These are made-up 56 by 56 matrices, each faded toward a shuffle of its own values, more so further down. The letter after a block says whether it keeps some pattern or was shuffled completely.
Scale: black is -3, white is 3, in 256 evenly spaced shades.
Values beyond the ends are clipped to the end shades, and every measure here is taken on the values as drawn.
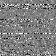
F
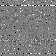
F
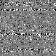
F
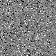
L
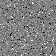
L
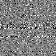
F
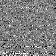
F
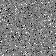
L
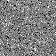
L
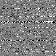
F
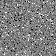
L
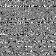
F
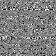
F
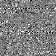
F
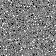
L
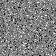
L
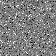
L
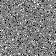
L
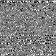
F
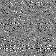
F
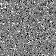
L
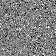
L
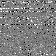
F
